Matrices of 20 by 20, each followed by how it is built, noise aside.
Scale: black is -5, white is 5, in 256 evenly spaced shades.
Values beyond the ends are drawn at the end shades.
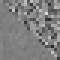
upper triangular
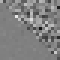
upper triangular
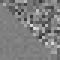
upper triangular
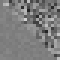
upper triangular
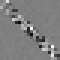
banded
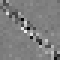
banded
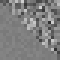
upper triangular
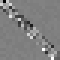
banded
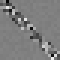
banded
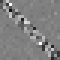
banded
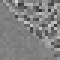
upper triangular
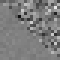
upper triangular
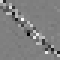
banded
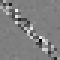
banded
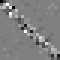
banded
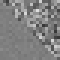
upper triangular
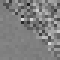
upper triangular
